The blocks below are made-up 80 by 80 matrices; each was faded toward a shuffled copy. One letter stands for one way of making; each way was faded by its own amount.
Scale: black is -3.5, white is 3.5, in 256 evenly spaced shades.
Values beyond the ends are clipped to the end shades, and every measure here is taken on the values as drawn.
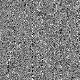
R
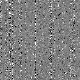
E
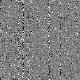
E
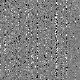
E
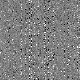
E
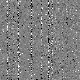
E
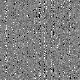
E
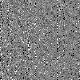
E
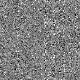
R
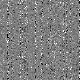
E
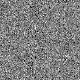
R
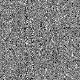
R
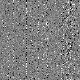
E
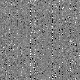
E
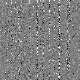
E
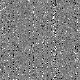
E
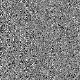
R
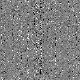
E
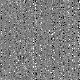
E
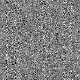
R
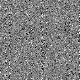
R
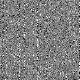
R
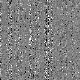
E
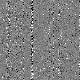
E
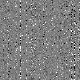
E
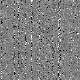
E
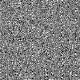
R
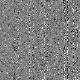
E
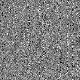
R
